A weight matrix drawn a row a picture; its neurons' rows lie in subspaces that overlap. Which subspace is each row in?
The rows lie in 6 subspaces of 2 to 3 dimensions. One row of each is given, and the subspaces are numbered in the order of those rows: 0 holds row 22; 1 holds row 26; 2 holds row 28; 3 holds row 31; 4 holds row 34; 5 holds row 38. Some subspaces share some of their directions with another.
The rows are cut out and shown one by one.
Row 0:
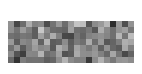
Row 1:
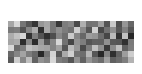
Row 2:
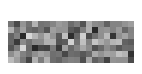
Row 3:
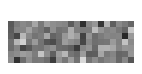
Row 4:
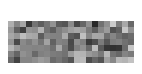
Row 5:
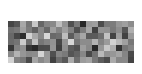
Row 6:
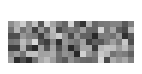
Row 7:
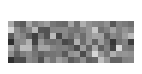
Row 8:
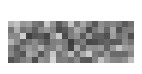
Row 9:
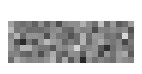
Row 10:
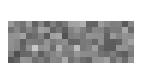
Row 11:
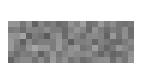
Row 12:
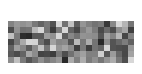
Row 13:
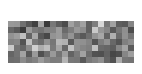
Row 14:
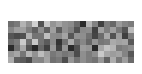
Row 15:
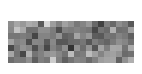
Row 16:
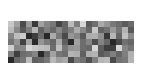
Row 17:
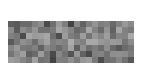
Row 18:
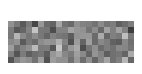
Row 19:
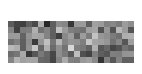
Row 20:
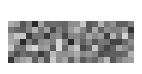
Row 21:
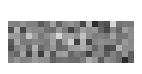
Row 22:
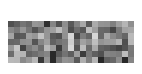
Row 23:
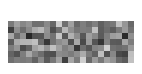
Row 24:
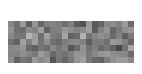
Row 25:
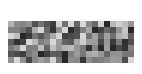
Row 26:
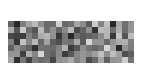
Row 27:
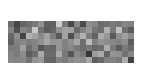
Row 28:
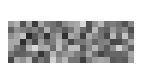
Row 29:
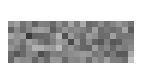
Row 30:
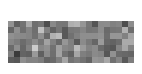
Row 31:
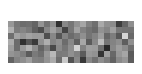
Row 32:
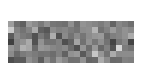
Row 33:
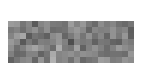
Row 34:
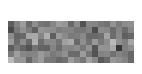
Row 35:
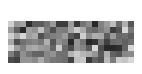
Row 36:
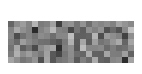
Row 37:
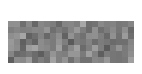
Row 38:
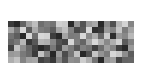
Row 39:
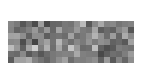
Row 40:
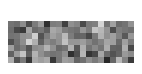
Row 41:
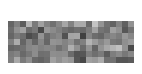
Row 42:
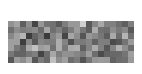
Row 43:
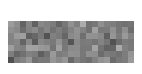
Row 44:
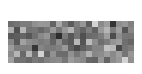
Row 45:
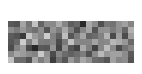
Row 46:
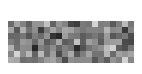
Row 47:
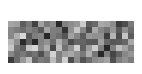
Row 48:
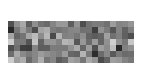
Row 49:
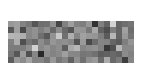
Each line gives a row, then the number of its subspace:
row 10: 1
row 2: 3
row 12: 3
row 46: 1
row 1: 1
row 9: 3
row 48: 4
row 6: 5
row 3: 3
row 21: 1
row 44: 1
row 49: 1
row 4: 2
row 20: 0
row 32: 4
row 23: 3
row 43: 4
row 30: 1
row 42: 2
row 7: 4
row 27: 0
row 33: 0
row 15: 5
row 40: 5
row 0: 1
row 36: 0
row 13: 5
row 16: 4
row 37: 5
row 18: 0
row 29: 3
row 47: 3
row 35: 2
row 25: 3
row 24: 2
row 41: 2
